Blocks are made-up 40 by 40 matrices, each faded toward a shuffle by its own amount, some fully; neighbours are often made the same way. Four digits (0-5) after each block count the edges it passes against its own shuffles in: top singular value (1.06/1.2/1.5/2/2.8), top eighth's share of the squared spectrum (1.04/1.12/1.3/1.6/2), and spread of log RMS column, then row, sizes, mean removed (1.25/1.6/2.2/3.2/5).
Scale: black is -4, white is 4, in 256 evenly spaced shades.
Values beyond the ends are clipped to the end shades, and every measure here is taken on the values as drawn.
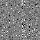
2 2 2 1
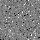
0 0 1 0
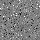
0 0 0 0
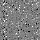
2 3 2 0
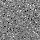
1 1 0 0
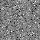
1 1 0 0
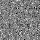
2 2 0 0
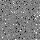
1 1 0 0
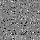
3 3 1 1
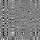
4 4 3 2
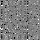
3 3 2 1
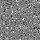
3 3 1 0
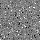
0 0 0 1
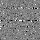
2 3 0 2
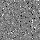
1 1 0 0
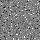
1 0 0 0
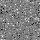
2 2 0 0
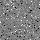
0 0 0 0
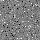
1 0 0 0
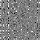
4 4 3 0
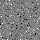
0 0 0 0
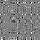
4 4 2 2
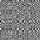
4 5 3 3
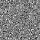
3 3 0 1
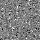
0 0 0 0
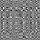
4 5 3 3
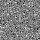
0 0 0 0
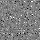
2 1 0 1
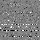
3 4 0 2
